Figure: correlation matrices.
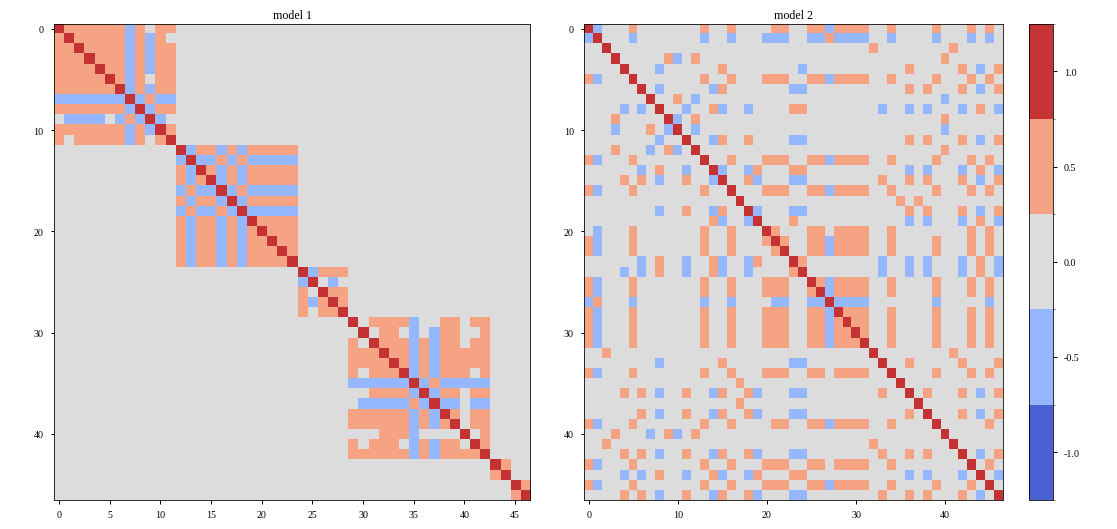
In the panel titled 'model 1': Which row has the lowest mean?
35
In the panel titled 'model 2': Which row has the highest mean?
34
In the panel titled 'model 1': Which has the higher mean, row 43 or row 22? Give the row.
22
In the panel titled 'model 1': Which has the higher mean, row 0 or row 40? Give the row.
0
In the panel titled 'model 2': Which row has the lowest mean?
1
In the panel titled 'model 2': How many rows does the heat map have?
47
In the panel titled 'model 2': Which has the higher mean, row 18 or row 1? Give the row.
18
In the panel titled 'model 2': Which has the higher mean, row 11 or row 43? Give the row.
43
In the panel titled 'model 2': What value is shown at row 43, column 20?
0.5
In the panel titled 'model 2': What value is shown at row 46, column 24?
-0.5
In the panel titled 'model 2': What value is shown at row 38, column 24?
-0.5
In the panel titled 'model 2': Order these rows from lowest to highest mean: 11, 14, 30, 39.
14, 11, 39, 30
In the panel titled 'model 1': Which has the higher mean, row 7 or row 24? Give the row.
24
